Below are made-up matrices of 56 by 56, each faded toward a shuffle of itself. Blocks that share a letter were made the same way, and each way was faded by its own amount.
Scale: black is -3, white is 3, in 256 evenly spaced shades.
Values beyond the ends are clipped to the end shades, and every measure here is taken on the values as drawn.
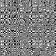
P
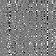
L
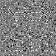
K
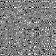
K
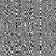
L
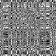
P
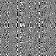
L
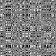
P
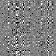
L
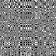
P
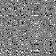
K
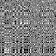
P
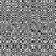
P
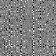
L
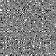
K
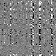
L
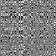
L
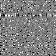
K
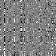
L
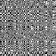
P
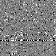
K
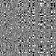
L
